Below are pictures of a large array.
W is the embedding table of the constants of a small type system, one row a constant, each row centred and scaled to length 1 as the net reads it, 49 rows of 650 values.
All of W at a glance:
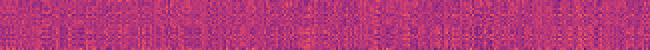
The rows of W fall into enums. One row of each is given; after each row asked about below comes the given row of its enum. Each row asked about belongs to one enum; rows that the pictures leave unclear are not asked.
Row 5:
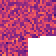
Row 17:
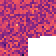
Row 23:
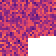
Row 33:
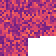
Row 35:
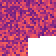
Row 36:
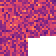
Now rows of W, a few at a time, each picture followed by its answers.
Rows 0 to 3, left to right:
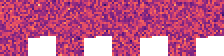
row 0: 36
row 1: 5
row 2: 23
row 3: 5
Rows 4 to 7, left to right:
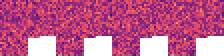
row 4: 23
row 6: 17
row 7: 5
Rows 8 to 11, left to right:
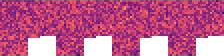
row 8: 35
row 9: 17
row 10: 5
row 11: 17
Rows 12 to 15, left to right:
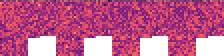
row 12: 36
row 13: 5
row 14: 35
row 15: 35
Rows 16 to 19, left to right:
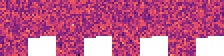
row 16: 33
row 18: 23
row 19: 5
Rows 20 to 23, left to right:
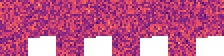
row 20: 36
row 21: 17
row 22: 17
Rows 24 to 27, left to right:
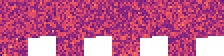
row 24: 5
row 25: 36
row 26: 35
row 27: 36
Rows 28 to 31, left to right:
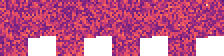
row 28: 33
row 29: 35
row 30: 33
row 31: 36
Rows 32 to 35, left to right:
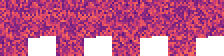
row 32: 33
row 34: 23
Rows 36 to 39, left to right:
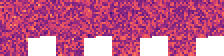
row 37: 5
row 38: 35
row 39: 35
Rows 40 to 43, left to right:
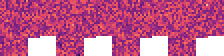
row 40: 33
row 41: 17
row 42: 33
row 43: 36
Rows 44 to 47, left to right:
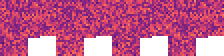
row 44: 33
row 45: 35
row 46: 17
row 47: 33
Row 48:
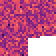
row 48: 17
